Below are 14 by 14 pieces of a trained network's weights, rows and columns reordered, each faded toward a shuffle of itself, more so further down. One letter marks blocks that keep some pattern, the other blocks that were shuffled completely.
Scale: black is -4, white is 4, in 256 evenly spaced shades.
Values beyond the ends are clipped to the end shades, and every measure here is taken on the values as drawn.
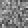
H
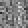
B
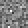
H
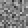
H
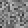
H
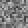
H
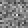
H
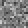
H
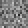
B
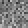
H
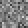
B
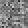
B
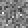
H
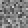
H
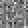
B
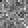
H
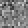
B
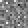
H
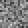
H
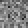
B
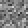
H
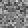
H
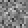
H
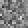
B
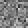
B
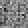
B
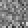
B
